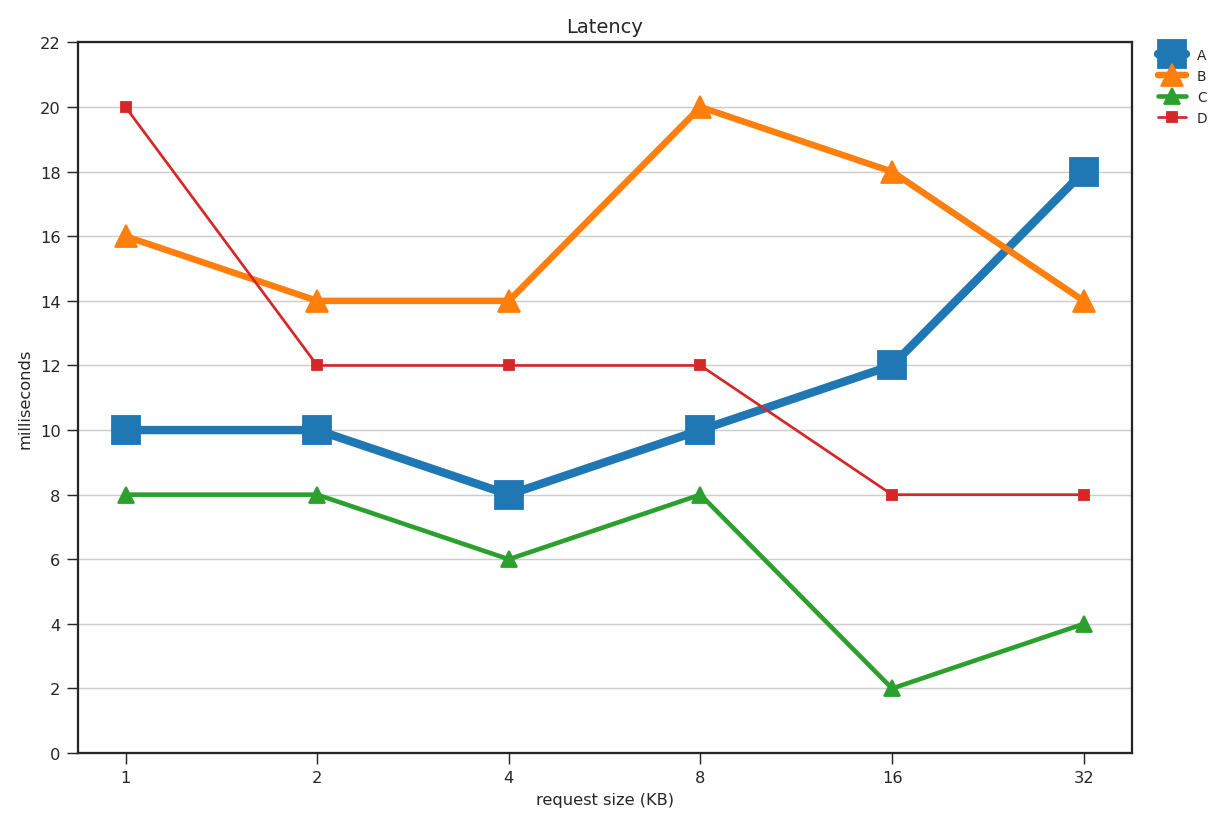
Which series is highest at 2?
B
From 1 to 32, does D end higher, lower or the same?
lower
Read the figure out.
Title: Latency
x-axis: request size (KB), ticks 1 2 4 8 16 32
y-axis: milliseconds, ticks 0 2 4 6 8 10 12 14 16 18 20 22
Legend: A, B, C, D
Values:
A: 10 10 8 10 12 18
B: 16 14 14 20 18 14
C: 8 8 6 8 2 4
D: 20 12 12 12 8 8
